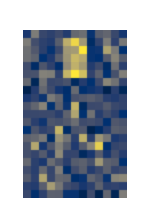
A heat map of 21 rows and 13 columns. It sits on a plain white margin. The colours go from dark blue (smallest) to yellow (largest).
Slope: none. Histogram: skewed, a long tail of high values. Average level on the scale: 30%. Ninth with the highest average: top middle. Odd patch: higher, in the top middle.
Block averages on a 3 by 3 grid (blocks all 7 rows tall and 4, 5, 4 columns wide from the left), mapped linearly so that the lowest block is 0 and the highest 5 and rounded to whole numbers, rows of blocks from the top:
1 5 2 / 1 2 0 / 2 1 2
